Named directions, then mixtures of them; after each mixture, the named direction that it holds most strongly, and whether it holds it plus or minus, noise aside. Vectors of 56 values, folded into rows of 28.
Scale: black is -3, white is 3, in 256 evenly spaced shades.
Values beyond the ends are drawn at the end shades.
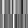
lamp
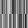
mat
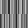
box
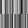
lamp, plus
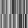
mat, plus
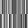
mat, plus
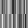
mat, plus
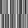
box, minus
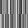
box, minus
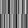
box, plus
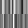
lamp, plus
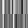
lamp, plus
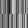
mat, minus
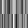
mat, minus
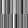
lamp, plus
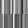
lamp, plus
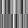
lamp, plus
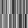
mat, plus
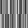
box, minus
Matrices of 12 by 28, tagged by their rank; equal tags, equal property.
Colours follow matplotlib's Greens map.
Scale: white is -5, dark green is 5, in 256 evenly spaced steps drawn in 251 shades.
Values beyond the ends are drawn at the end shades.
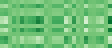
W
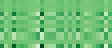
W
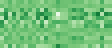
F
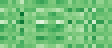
F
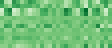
F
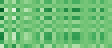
W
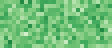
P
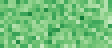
P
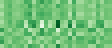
F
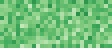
P
